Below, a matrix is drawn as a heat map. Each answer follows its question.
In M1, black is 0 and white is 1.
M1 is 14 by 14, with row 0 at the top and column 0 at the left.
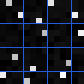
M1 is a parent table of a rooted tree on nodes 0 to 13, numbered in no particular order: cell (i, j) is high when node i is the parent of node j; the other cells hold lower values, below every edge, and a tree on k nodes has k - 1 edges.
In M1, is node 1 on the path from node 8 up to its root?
no
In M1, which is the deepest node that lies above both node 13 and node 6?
2
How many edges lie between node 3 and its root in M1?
2
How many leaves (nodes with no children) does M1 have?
5
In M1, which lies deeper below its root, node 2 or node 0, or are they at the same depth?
node 0
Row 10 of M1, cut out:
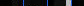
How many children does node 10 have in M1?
1
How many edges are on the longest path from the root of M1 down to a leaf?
7
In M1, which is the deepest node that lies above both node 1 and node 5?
12
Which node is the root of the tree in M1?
9
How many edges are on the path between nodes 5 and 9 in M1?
5
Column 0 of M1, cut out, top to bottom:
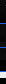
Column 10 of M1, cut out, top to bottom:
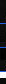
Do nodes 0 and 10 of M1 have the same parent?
yes
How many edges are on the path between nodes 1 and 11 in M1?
4
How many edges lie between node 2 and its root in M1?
1
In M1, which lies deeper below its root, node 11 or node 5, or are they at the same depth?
node 5
